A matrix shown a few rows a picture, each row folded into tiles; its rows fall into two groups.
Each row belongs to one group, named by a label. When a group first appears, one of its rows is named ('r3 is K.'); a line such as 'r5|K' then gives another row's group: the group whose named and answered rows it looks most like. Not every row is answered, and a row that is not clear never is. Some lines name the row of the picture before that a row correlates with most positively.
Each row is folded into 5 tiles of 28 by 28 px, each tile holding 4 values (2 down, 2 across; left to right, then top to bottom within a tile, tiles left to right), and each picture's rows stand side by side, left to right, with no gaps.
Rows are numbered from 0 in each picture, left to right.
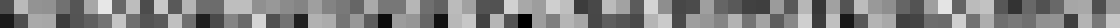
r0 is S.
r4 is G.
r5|G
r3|S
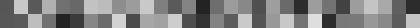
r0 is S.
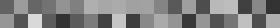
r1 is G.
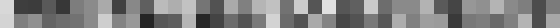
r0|G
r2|S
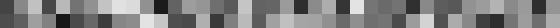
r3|G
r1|G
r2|G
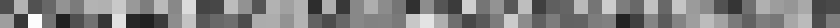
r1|S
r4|S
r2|G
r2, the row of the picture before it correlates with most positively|2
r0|S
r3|G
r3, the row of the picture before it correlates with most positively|1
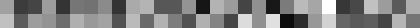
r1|G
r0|G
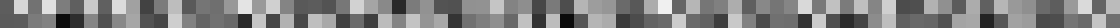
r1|S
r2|G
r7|S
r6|S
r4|S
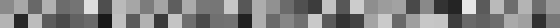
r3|G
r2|G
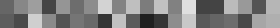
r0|S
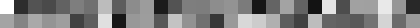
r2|G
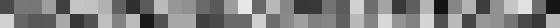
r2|G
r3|G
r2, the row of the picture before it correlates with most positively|1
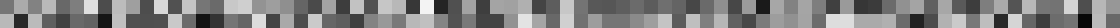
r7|S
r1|S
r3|G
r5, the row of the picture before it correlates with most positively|0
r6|G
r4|G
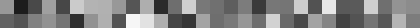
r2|S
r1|G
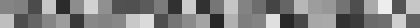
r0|G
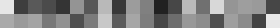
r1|G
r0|G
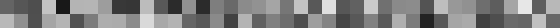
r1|G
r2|S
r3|S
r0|G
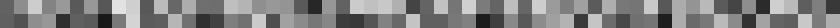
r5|G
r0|S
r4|S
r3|S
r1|S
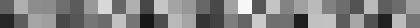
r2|S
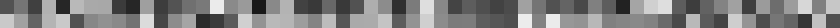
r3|G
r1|G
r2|G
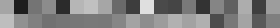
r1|G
